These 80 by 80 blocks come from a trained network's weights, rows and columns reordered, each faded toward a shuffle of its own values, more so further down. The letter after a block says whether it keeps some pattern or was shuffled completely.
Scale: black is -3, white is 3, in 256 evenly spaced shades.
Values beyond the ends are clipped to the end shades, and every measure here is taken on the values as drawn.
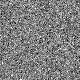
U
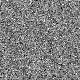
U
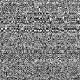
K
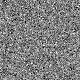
U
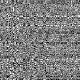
K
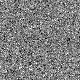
U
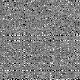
K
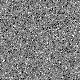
U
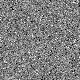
U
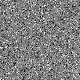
U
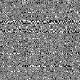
K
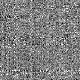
K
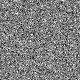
U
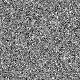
U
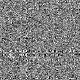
K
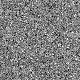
U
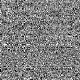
K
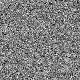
U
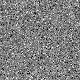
U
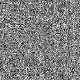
K
